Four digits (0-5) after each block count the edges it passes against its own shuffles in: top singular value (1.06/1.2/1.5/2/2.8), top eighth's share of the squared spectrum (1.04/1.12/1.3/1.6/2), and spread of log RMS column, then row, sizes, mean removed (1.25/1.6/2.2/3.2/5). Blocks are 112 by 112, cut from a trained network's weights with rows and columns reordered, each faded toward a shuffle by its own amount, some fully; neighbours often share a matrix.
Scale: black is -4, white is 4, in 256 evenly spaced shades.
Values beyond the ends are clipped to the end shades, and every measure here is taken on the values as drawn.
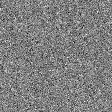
0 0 0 0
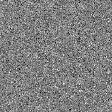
2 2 2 0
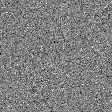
0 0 0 0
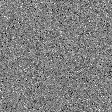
0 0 0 0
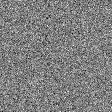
0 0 0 0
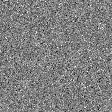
0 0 0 0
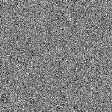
3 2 2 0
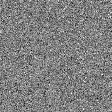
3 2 2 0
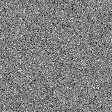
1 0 0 0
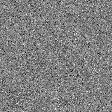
2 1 1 0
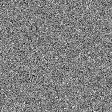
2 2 0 0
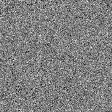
0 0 0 1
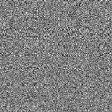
4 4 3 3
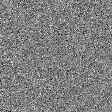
0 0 1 0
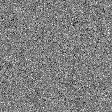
1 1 1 0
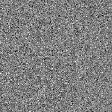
2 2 2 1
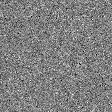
0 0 0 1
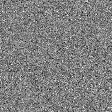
1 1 0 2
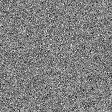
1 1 0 0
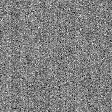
2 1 0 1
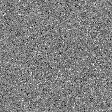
1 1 0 0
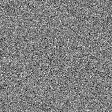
1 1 0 1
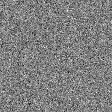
0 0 0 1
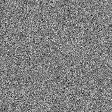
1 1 0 1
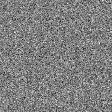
2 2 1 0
